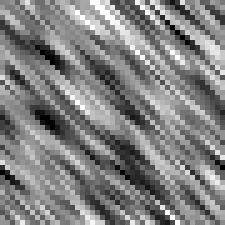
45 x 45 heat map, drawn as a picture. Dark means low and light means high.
Grain: diagonal, down to the right. Ninth with the highest average: top middle. Average level on the scale: 50%. Slope: none.
